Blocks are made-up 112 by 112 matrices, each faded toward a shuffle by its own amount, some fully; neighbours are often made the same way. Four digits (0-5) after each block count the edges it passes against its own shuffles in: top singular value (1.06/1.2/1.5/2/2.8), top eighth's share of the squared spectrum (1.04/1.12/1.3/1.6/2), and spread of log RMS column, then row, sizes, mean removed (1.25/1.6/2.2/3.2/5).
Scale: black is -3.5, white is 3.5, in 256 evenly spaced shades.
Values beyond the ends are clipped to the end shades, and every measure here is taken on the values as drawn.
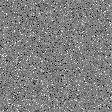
1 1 0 0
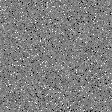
1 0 0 0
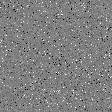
0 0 0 0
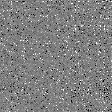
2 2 2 1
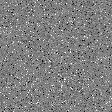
1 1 1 0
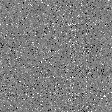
1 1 1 1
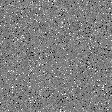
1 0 0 0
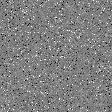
0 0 0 0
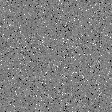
1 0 0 0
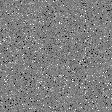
1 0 0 0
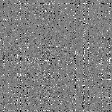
2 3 3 3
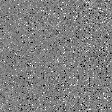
1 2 2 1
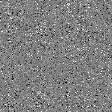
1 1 2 1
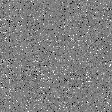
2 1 1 1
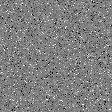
0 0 0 0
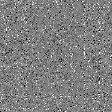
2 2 2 2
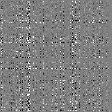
2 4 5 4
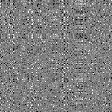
5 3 3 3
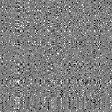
5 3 3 3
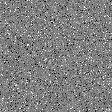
3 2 1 0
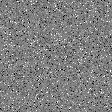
3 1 0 0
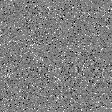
3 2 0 1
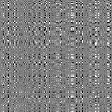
5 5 4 4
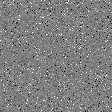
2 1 0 0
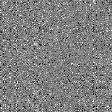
4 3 3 2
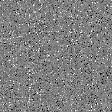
3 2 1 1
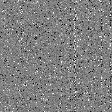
2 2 2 0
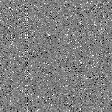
4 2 2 0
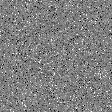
2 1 1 0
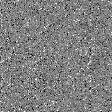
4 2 1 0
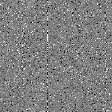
4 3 2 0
